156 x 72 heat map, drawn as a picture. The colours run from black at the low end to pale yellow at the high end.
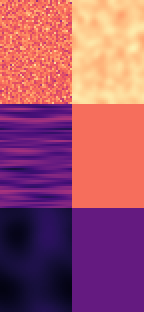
The table splits into 3 rows of 2 panels. Panel 1,1: high, fine-grained. Panel 1,2: very high, blotchy, faint in contrast. Panel 2,1: low, streaked across. Panel 2,2: high, flat. Panel 3,1: very low, smooth, faint in contrast. Panel 3,2: low, flat.
